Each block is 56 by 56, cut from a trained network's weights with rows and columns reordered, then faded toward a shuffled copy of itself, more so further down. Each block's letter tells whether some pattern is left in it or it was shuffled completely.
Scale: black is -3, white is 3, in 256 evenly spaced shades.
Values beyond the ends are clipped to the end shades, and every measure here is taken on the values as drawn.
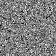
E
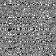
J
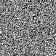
E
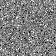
E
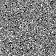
E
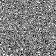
J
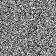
E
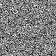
E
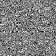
J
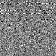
J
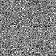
J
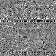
J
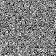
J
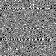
J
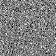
J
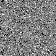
E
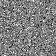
E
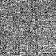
J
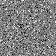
E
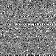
J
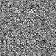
J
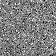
E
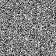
E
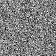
E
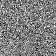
E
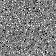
E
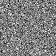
E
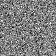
E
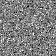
E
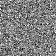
J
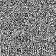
J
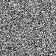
E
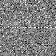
J
